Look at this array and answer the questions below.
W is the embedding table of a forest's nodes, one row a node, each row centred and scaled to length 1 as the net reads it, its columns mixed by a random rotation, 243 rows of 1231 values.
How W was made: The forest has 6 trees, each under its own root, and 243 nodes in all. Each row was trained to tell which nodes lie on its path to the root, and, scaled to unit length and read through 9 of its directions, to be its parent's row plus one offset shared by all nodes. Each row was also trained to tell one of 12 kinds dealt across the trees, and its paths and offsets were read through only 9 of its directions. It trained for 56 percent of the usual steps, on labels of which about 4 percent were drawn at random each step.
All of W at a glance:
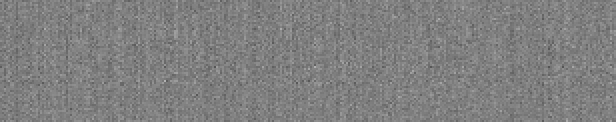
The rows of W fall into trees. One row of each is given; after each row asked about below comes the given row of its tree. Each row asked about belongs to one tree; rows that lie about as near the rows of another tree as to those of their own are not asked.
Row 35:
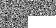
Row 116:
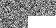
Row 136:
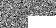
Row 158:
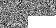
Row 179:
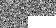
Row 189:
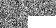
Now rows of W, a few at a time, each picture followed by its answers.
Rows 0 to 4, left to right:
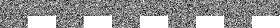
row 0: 189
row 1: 189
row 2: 189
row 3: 179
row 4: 136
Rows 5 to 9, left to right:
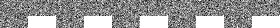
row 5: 35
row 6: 35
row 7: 158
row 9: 35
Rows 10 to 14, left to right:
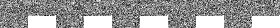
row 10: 179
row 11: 158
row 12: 189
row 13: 158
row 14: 189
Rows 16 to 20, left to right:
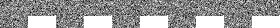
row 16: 158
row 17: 189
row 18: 136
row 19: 136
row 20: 136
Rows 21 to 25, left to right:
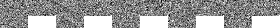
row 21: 179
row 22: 179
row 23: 189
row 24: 136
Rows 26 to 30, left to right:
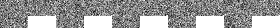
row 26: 189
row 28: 158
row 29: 158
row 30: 158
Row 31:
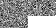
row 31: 189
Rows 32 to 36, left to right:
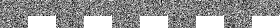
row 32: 35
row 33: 35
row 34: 189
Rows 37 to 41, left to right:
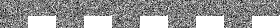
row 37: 158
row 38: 136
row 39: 158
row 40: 179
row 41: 179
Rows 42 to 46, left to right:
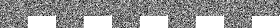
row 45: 189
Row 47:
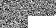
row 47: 158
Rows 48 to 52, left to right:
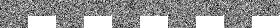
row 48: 189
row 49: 35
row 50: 136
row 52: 189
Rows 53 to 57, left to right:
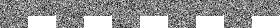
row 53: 189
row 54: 136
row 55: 179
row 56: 158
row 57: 189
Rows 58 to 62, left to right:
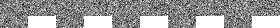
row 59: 35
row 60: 35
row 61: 158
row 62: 189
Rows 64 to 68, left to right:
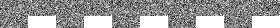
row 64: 189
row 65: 179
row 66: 35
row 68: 35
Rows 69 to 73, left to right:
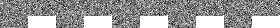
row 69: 189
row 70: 189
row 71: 158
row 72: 158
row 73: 158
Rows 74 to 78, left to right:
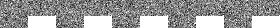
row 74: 136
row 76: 35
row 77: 136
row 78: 189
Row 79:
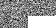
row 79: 158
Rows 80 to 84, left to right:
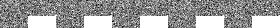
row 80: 179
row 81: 179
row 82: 136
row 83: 189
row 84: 136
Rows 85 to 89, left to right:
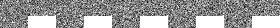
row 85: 136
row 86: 158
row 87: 158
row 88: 189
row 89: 116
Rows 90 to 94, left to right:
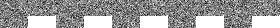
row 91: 116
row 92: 179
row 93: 35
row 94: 35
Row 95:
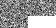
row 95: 179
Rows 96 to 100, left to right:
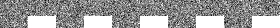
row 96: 158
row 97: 116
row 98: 179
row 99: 189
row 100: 189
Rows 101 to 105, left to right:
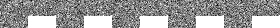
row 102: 136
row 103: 158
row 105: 179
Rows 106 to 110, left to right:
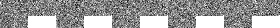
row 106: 158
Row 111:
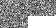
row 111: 179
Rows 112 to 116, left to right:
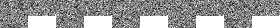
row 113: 136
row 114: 158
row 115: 179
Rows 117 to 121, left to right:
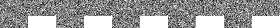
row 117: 179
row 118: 136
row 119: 136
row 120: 158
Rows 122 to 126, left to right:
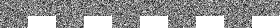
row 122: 35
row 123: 158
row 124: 136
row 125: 116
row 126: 179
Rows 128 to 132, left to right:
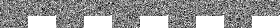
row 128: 189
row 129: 158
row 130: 116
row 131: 179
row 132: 35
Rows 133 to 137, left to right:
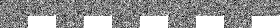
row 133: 116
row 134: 158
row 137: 189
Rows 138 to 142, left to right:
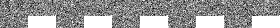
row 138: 35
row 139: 179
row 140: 158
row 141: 35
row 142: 136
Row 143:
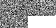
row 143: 179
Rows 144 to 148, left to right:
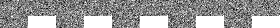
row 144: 158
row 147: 189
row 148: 189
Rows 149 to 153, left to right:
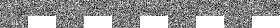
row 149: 136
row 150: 189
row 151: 179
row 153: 136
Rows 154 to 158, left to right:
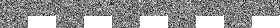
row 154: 35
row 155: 179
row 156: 116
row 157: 189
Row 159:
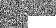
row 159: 189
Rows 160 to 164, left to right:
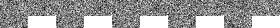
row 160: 189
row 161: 189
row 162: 158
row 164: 116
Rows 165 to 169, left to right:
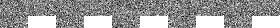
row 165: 116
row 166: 158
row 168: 136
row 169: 158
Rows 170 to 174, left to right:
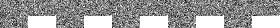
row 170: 189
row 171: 179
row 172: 158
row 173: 179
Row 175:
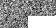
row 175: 136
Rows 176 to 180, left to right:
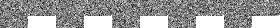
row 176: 189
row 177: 189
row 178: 179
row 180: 158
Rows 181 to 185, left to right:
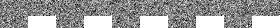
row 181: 35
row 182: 179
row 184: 179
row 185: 136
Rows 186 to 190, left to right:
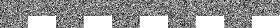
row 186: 158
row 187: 189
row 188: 35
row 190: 136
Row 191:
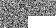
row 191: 179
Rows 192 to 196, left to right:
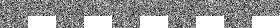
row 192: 35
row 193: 179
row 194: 158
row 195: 179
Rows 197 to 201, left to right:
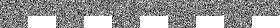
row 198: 136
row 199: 158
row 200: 179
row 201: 136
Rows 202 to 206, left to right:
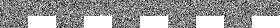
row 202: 189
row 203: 35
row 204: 158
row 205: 136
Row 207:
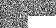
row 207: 189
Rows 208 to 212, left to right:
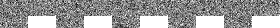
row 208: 136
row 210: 116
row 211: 136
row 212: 35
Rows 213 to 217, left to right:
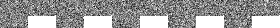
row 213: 136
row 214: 189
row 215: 179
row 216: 158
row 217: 158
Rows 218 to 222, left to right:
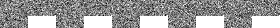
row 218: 136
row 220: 179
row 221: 179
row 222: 136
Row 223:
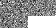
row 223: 158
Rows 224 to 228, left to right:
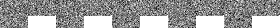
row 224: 179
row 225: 158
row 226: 189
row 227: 136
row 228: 136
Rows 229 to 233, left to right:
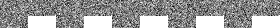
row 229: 189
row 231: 158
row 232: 179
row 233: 158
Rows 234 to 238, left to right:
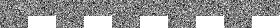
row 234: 189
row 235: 35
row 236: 136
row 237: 189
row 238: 189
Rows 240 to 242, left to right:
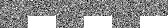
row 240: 189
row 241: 116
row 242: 136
